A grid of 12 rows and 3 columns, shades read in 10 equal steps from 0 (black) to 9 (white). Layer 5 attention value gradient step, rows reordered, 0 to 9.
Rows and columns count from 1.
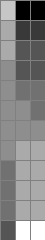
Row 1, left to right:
7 0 0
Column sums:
59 55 54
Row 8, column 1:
5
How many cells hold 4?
6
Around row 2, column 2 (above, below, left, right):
0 3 6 2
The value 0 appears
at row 1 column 2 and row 1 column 3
